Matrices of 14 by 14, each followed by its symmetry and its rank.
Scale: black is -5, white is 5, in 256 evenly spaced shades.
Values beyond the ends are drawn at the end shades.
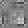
symmetric, rank two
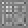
symmetric, rank two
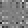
antisymmetric, rank two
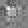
symmetric, rank two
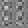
neither, rank two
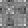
symmetric, rank two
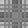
symmetric, rank one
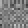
neither, rank two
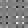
symmetric, rank one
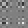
symmetric, rank one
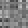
antisymmetric, rank two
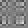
symmetric, rank one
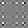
symmetric, rank one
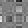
antisymmetric, rank two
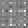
symmetric, rank two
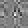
neither, rank two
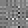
antisymmetric, rank two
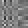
neither, rank two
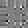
antisymmetric, rank two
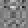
neither, rank two
